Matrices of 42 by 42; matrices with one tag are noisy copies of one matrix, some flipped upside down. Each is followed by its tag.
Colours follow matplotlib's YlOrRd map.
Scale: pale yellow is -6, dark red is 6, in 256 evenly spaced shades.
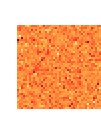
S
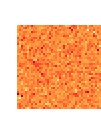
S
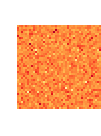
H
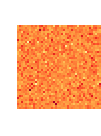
H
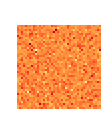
H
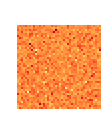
H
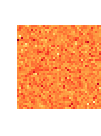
S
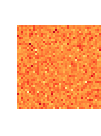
H
